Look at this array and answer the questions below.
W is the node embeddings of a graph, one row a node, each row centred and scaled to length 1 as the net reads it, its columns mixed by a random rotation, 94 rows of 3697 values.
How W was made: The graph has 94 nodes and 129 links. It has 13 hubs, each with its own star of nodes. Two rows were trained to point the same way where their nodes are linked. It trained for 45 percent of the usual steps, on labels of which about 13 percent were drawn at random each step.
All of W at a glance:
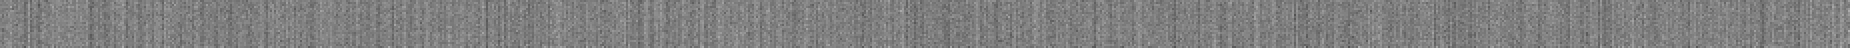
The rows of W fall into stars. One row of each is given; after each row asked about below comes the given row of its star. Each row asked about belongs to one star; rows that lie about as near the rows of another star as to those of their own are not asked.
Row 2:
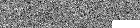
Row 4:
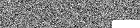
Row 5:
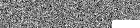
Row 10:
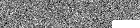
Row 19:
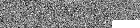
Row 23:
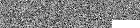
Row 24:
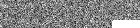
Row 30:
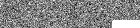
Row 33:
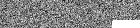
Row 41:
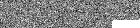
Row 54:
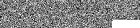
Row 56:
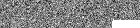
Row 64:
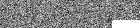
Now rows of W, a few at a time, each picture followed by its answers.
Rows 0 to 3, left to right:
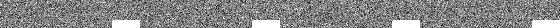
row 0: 4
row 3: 4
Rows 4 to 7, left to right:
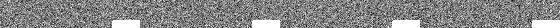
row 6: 2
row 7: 5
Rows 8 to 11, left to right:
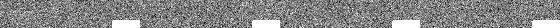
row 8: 41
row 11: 54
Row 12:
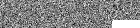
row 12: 33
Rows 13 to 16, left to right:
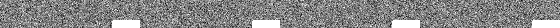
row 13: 64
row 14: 24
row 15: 64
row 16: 56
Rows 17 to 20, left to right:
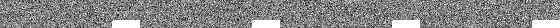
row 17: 10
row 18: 19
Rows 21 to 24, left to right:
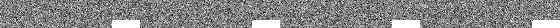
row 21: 23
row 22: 33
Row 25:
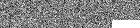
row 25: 56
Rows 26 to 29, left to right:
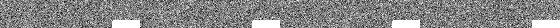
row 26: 24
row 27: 41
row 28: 10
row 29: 19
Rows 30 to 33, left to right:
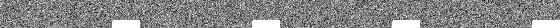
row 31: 64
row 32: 10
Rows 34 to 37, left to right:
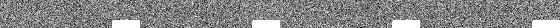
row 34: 10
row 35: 24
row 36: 23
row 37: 24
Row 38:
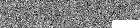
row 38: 23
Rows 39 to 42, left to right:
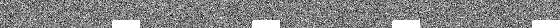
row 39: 56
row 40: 2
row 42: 54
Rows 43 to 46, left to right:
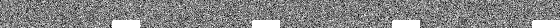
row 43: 64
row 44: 2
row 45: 19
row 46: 10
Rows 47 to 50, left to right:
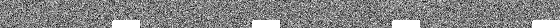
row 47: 41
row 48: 56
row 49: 24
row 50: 5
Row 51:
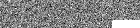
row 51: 4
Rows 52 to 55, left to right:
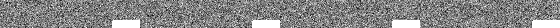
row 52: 10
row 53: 54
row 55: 30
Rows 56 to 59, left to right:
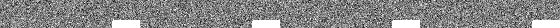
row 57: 23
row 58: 10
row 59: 5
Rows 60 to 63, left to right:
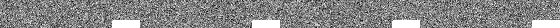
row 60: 41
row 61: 30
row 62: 5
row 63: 19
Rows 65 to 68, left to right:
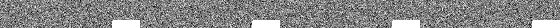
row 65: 64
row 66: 19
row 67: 33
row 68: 2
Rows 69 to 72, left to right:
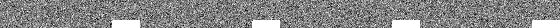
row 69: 30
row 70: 54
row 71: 64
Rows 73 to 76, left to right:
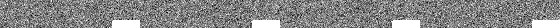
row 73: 2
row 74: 30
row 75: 54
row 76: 23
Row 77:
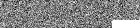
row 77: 30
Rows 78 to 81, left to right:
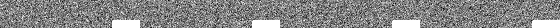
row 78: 5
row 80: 24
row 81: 19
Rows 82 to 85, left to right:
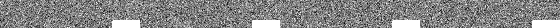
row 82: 30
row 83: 24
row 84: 23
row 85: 10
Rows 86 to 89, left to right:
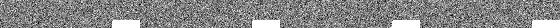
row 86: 33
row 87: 33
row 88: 19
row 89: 33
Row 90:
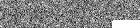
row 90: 54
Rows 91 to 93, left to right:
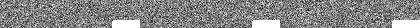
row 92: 24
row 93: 41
